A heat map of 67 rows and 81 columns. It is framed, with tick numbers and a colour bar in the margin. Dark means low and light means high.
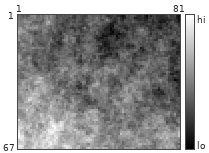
There are no regular stripes. The field is mottled with small blotches. No row or column stands out. Neither half mirrors the other. The bottom left is the ninth with the highest average. The field climbs toward the bottom left.
